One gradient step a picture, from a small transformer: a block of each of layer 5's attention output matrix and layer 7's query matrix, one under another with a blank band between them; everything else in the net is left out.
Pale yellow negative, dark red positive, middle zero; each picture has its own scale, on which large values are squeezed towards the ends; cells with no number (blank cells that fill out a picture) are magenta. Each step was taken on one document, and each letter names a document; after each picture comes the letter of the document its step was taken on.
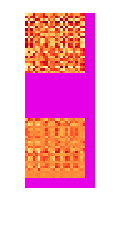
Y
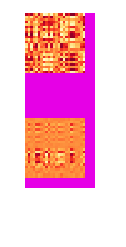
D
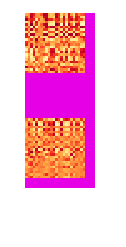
Y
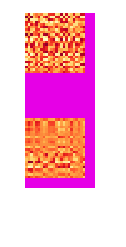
Y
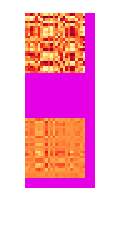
D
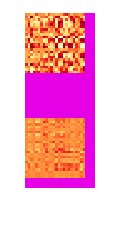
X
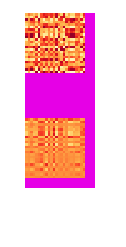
D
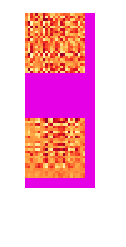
X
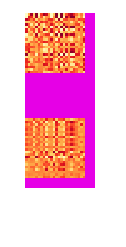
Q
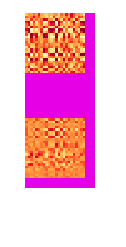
X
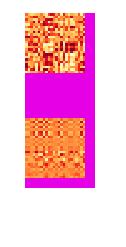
Q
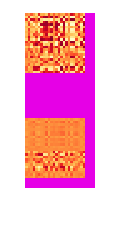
D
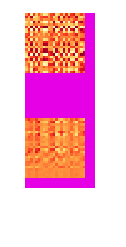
X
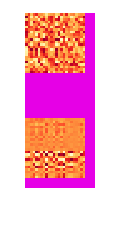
Q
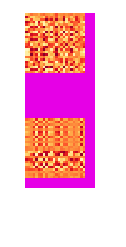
Q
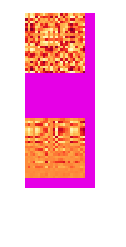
D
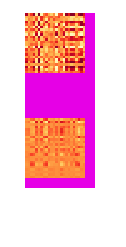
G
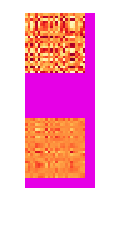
D
